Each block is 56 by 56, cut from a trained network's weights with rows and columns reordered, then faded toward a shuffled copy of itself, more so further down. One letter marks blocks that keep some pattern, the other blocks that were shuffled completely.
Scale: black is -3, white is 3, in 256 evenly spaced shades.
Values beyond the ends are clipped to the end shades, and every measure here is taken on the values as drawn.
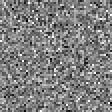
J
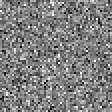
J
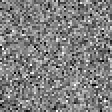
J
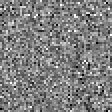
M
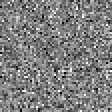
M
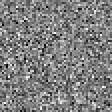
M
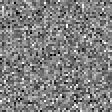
J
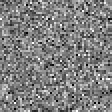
J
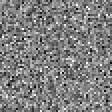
J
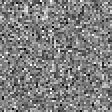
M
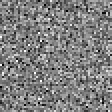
J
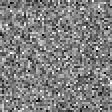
J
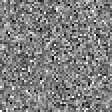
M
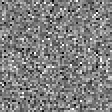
M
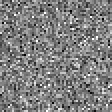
J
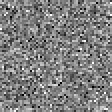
J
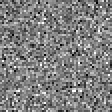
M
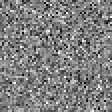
M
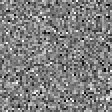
M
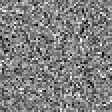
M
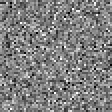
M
